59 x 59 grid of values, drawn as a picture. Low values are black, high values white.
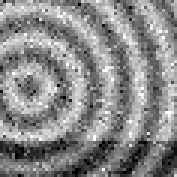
Seam: horizontal, 80% of the way down, the top part higher. Histogram: bell-shaped. Rings: centred on the middle left.
